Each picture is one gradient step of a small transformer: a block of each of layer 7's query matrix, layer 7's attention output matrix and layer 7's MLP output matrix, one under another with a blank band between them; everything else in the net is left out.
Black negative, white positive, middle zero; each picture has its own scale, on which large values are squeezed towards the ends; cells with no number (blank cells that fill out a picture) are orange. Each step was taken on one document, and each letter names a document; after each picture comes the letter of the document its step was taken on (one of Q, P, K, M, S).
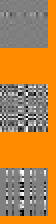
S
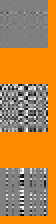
S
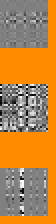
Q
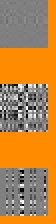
S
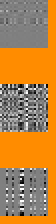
S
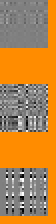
S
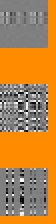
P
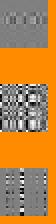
Q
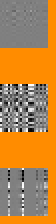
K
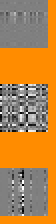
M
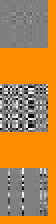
K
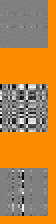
M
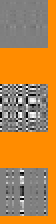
Q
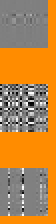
K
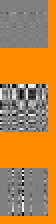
M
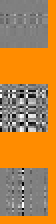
M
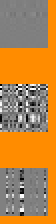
Q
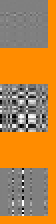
M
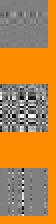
M
